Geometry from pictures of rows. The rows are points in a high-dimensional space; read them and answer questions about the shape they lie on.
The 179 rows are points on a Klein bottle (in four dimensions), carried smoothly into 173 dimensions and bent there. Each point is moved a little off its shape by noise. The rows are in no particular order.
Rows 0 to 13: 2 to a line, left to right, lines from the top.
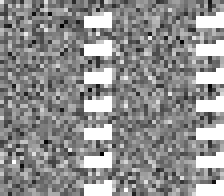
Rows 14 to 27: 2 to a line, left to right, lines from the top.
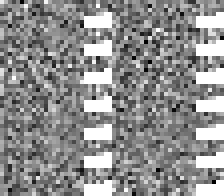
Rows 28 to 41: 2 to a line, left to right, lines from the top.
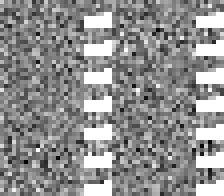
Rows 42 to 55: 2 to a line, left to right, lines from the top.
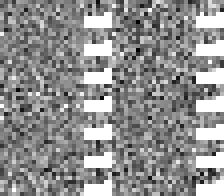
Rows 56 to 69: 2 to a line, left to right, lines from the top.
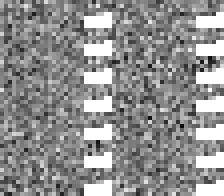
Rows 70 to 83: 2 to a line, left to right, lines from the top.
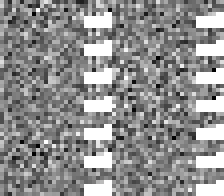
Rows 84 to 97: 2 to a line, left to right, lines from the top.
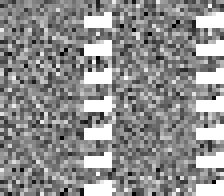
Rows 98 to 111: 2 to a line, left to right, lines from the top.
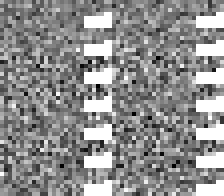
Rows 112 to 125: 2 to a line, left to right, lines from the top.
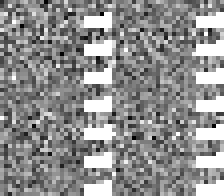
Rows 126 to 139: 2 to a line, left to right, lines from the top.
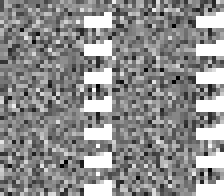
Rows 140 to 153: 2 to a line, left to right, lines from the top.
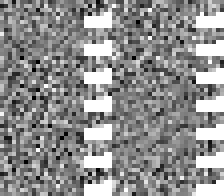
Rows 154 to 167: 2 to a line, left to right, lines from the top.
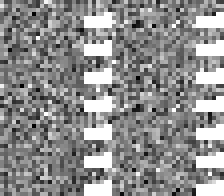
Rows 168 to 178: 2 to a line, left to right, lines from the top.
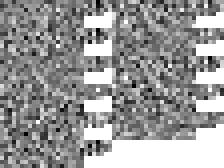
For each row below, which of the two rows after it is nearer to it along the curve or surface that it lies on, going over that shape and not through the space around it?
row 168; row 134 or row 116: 116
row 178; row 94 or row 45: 94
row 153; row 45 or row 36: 45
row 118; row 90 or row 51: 90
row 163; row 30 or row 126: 126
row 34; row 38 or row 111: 111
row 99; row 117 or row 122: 122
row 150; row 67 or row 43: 43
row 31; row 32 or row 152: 152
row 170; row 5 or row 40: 5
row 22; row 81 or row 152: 152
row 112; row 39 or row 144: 39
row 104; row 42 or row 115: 115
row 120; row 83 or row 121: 83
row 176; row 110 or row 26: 26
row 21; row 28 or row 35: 28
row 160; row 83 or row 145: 145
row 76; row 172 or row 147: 147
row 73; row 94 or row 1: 1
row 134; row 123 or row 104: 123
